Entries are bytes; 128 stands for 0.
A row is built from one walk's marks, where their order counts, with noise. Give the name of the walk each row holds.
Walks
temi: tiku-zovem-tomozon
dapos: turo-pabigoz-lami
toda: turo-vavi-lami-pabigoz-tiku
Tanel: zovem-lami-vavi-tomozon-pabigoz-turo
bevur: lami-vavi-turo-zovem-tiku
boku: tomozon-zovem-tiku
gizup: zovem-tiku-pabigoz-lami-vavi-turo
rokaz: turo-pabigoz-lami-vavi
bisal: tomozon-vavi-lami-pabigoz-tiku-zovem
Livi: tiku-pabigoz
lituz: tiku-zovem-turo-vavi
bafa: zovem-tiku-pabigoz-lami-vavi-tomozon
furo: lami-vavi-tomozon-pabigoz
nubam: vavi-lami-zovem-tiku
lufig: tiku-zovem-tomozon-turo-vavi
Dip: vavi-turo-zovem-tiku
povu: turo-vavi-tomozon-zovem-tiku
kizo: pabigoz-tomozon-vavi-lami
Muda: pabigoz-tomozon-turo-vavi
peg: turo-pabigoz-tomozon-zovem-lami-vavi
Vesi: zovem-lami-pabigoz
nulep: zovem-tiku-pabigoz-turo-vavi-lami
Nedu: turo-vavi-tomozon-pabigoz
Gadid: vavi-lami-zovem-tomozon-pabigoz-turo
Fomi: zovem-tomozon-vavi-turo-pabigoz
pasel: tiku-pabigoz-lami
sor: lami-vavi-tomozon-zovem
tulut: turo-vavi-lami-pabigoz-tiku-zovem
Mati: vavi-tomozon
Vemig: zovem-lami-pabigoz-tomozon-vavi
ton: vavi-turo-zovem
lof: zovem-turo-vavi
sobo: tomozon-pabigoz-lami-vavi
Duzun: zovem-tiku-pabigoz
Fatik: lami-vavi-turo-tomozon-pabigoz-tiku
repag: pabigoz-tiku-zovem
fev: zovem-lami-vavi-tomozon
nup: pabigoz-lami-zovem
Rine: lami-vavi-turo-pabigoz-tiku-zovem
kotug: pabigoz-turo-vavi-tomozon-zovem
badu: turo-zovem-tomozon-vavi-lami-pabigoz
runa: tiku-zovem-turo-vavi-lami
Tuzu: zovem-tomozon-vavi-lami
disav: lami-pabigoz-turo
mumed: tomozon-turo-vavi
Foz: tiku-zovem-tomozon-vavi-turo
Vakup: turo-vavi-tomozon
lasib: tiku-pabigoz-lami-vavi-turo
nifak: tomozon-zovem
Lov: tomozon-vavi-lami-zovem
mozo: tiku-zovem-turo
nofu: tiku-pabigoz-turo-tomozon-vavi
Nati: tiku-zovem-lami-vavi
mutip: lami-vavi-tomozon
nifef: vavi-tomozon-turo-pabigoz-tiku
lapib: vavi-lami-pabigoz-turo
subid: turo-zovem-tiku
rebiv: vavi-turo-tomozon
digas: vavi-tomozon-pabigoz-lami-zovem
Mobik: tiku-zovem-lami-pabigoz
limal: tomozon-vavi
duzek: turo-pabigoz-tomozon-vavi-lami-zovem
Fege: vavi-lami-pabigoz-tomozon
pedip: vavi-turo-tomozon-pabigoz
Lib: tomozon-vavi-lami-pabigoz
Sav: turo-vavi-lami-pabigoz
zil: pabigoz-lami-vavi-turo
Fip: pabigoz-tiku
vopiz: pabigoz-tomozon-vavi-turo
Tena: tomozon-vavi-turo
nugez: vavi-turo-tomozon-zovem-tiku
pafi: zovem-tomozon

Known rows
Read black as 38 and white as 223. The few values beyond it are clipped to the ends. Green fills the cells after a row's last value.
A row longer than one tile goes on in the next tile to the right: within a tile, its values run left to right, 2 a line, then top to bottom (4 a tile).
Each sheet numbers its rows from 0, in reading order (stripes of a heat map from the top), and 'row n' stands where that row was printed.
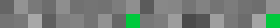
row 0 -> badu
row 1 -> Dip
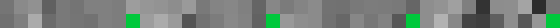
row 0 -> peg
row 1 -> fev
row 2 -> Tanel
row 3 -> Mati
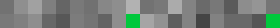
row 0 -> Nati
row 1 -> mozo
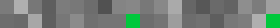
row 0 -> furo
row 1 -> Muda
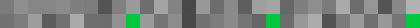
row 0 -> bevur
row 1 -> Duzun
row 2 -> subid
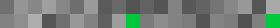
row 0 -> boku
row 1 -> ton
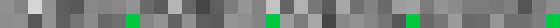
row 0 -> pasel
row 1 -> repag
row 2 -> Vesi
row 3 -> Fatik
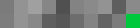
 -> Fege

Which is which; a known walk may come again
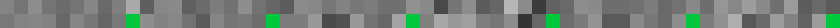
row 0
Rine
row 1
Gadid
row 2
Dip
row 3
nifak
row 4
nifef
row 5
boku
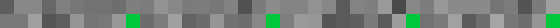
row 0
nugez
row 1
Fatik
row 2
rebiv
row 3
bevur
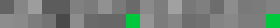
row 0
lapib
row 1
nulep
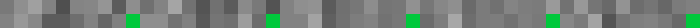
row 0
Fege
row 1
vopiz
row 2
Vemig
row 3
peg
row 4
Fomi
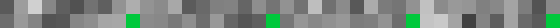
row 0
Fip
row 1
disav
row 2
dapos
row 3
pafi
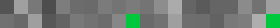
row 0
pedip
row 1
Muda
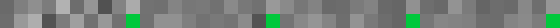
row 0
subid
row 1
duzek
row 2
sor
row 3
kotug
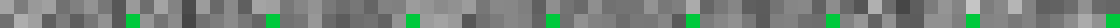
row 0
Vakup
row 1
Duzun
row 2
lufig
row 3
fev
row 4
tulut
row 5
digas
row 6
repag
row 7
kizo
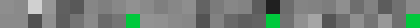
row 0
pasel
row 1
Tena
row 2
povu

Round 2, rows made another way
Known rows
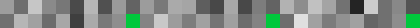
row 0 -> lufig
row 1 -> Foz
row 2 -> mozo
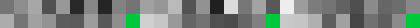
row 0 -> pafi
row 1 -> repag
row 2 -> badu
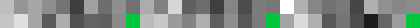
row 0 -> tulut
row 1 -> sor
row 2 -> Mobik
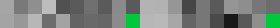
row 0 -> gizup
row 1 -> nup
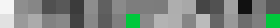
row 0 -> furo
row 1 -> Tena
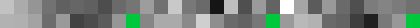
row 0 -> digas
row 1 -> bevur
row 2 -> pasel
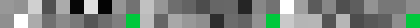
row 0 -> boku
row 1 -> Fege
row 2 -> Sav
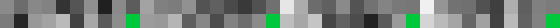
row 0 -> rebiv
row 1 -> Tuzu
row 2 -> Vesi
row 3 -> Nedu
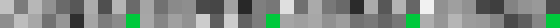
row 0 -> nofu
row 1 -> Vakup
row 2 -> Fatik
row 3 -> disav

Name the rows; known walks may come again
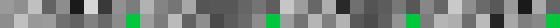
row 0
temi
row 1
nulep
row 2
lapib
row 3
mumed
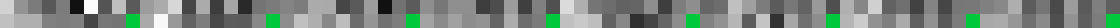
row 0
Fip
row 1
nifak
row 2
Tena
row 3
vopiz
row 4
Lib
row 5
lof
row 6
sor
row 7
kotug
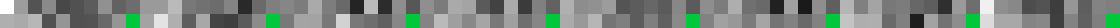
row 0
dapos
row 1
Lov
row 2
Dip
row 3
Foz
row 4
Tanel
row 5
nugez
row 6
Vemig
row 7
furo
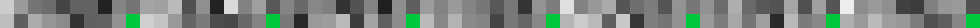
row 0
Fege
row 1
repag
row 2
rebiv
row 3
bafa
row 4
rokaz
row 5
Muda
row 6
disav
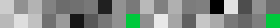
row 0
sobo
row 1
subid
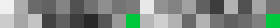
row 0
Vesi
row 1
toda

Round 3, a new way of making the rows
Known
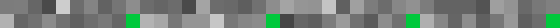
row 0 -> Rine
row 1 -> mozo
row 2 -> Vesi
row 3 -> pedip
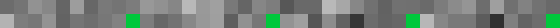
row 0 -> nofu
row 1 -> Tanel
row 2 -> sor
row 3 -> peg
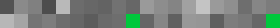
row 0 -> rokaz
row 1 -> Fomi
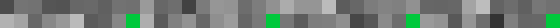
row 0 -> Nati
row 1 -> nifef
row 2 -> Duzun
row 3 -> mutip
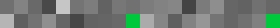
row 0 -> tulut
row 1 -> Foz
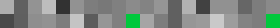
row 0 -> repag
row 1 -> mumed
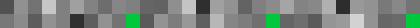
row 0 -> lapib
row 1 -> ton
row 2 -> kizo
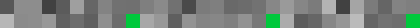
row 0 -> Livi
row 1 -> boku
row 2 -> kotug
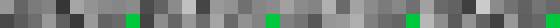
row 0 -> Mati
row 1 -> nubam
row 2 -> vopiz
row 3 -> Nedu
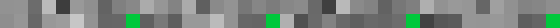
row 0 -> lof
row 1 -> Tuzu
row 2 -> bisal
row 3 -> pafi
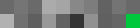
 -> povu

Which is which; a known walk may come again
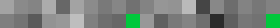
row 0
vopiz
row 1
nulep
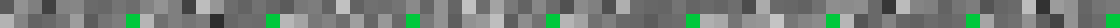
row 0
sobo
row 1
duzek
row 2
disav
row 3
zil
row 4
rokaz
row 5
mozo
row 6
bisal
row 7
nugez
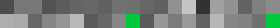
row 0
Nati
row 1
ton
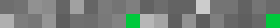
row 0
nofu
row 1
Sav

